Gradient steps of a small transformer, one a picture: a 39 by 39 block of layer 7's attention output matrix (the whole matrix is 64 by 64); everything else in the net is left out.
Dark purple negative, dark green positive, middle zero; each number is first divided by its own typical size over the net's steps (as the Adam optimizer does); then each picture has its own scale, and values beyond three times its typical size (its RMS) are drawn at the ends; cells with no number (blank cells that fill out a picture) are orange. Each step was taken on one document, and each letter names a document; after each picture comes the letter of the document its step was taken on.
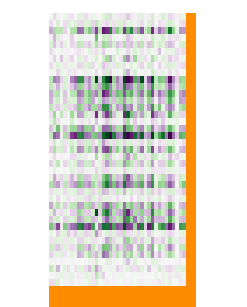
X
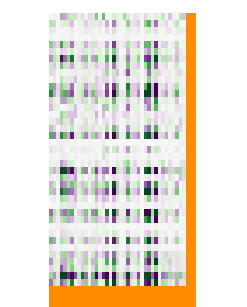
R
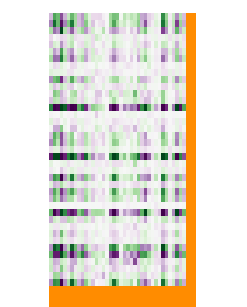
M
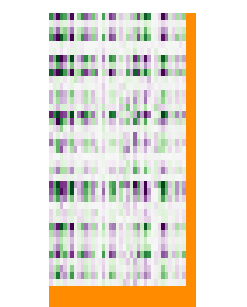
M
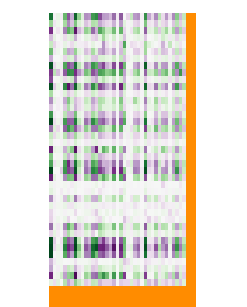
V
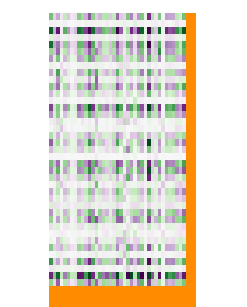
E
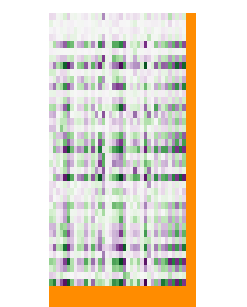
V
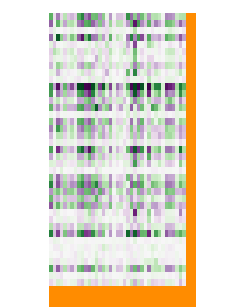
X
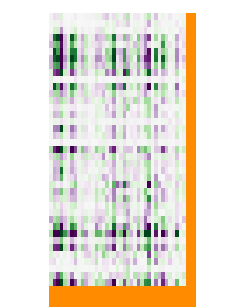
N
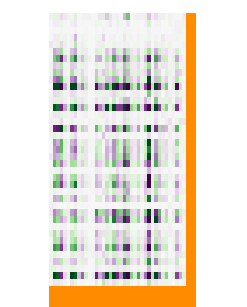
N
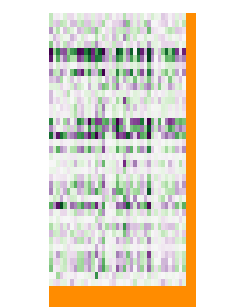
E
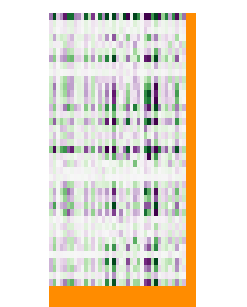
R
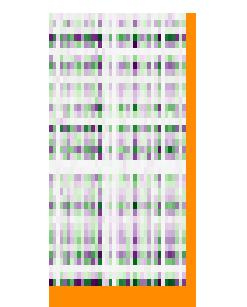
V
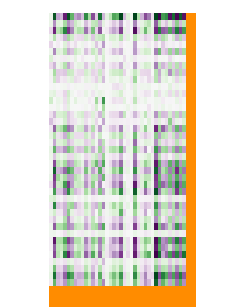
V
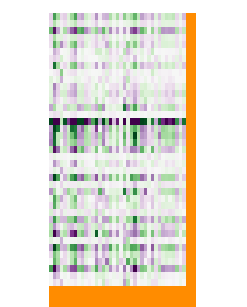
M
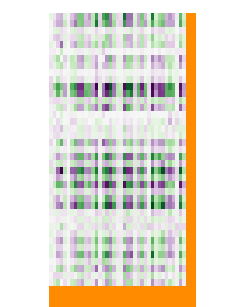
X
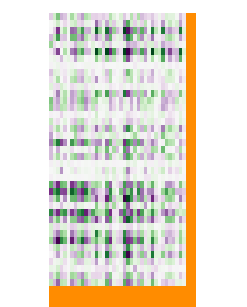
X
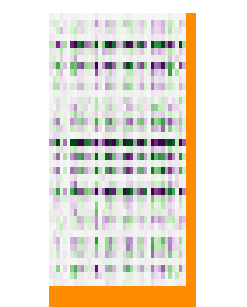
X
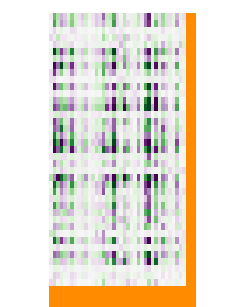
N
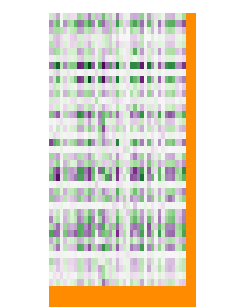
E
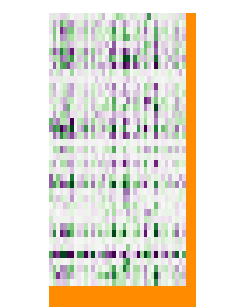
R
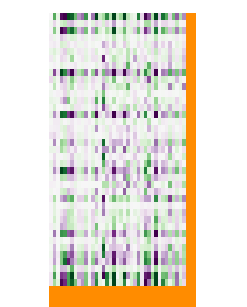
R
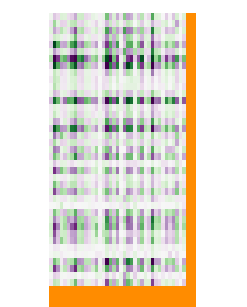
M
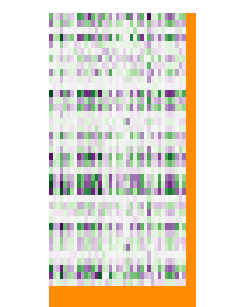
X
